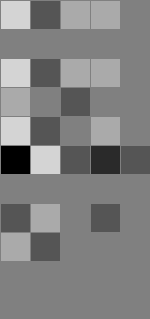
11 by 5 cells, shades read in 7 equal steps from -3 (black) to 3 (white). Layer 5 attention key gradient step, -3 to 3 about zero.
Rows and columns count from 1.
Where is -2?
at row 6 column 4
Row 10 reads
0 0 0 0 0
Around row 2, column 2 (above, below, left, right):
-1 -1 0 0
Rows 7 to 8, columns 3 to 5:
0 0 0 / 0 -1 0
